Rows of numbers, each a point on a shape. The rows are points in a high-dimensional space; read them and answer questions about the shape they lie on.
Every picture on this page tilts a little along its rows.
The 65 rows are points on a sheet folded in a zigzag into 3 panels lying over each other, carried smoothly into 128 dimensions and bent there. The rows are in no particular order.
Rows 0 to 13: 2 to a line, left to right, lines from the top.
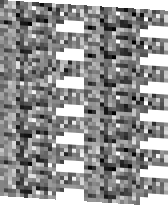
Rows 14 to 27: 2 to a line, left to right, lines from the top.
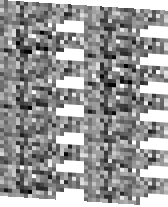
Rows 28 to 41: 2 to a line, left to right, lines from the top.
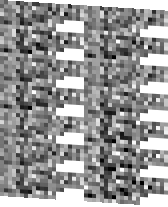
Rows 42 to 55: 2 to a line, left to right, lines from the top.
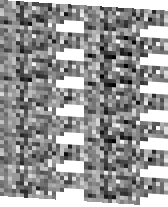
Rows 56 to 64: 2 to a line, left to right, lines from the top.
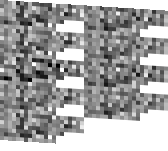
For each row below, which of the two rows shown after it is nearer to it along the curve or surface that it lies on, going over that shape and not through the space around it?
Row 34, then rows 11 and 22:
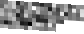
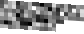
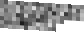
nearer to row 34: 11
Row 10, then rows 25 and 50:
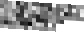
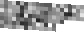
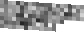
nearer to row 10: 25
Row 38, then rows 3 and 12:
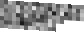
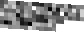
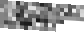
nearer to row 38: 3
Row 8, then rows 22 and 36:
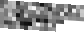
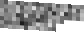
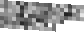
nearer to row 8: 22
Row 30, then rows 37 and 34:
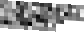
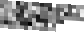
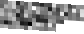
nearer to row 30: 37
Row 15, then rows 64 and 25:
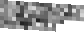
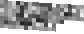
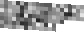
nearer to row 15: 25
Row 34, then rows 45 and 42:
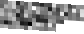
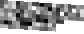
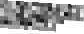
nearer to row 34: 45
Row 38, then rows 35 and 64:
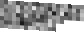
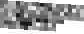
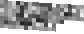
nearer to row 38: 35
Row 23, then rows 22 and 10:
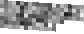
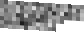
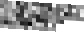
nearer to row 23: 10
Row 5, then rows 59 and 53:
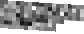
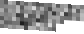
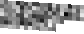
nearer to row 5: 59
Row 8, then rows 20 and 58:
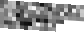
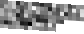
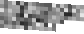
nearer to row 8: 20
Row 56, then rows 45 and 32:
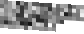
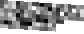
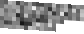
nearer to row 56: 45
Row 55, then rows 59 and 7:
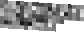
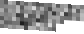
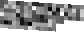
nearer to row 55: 7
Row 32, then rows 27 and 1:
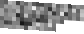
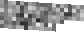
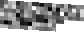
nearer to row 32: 1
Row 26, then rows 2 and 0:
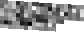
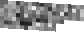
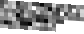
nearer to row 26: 0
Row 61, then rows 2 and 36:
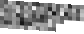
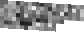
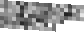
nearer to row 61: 2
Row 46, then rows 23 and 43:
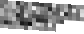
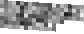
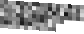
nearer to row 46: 43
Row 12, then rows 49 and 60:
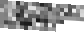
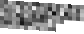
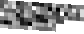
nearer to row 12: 60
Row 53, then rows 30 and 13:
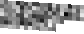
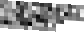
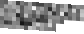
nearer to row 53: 30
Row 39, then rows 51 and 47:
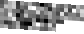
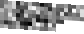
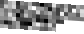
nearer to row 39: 47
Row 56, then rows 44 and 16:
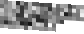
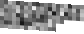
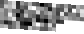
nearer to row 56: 16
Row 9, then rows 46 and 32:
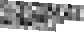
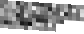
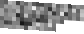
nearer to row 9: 46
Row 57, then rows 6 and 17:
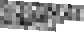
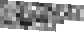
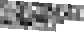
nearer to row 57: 6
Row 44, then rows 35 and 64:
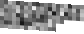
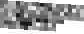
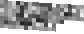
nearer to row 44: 35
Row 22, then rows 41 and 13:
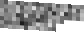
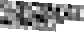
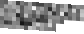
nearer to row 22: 13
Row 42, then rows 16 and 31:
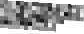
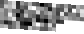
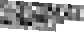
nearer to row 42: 31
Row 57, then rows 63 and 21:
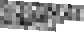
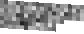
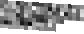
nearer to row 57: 63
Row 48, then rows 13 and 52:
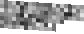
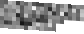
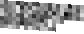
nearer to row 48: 52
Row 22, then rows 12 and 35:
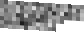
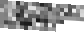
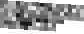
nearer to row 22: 35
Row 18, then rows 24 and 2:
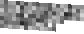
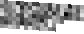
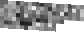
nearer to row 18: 24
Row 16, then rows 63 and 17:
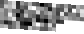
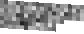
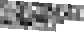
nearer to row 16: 17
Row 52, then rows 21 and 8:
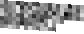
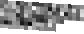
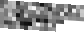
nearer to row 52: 21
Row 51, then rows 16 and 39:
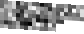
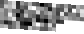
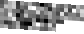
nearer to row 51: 16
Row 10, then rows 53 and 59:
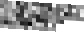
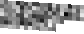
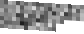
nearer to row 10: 53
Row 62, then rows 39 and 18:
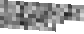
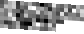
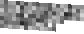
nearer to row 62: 18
